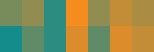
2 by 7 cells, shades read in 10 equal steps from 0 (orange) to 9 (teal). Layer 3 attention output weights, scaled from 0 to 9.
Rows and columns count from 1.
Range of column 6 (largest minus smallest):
1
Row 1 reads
5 4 8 0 4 2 3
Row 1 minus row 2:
-4 -2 0 -1 -2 1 1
